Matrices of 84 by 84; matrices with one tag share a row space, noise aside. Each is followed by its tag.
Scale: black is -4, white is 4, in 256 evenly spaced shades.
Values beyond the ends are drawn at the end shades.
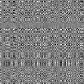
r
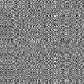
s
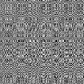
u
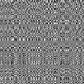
s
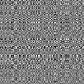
s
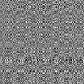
u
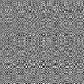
u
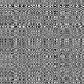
s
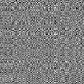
s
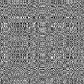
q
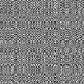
s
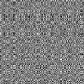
r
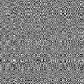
r
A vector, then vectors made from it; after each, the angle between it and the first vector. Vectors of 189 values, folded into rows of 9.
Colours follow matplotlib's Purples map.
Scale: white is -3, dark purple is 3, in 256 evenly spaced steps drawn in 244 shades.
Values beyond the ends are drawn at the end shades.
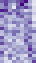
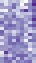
nearly opposite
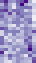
nearly parallel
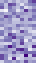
partly opposed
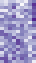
nearly opposite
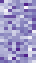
partly opposed
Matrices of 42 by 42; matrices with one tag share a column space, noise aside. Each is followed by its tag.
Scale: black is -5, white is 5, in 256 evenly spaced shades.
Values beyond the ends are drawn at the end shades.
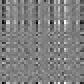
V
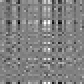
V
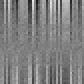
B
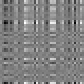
V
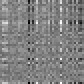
V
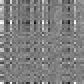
V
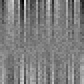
B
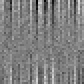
B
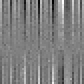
B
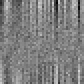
B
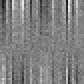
B
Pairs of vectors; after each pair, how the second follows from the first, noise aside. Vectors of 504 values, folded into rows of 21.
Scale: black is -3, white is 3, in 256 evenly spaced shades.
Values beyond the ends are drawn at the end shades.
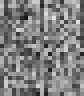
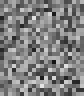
shuffled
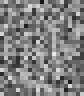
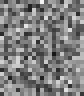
negated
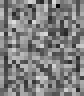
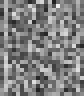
negated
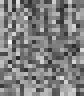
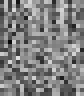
negated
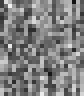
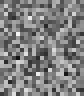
shuffled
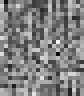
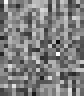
negated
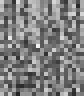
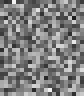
shuffled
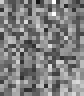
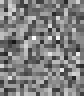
shuffled
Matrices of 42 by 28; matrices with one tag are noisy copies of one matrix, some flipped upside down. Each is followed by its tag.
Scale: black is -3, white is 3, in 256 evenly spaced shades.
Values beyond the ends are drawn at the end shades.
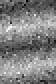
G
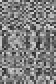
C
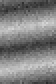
G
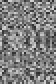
C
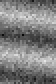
G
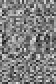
C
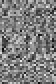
C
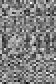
C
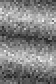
G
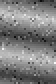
G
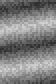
G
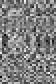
C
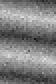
G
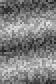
G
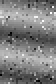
G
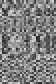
C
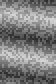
G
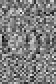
C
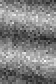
G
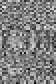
C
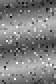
G
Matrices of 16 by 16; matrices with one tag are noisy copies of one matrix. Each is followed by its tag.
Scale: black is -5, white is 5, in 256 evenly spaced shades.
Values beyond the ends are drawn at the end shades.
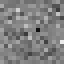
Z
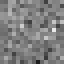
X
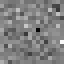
Z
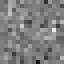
X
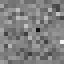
Z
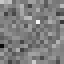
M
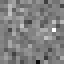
X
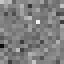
M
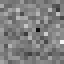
Z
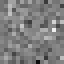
X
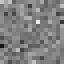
M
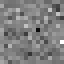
Z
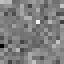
M
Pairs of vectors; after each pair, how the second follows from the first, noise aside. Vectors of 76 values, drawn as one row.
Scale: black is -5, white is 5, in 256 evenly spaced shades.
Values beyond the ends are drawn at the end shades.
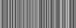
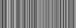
reversed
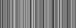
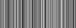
reversed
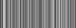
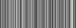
reversed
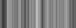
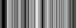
scaled up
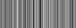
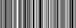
scaled up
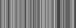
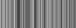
wrapped around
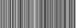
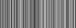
negated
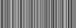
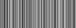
reversed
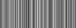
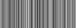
negated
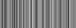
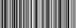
scaled up
